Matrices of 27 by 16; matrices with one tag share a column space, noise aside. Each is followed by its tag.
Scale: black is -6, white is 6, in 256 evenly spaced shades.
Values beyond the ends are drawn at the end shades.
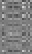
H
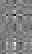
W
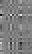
W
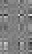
W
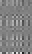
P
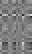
W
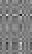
W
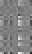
P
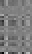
P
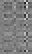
H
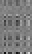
P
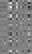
H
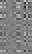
H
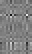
W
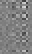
H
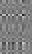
W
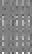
P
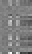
P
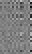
H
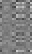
H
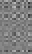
H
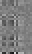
P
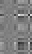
W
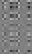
H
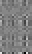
P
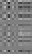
H
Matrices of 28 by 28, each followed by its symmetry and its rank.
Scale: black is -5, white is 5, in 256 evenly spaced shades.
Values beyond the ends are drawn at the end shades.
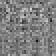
neither, rank five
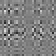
neither, rank two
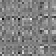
neither, rank three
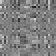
neither, rank three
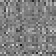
neither, rank five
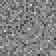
symmetric, full rank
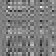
neither, rank two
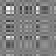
symmetric, rank one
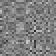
neither, rank five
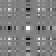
symmetric, rank one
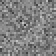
symmetric, full rank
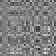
neither, rank three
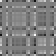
symmetric, rank one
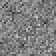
symmetric, full rank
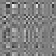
neither, rank two
